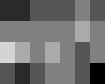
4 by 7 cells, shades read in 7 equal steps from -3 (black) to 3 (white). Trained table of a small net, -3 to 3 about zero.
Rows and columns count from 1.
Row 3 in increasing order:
-1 0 0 0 1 1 2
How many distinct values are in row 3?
4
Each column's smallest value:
-2 -2 -1 -1 -1 -1 -3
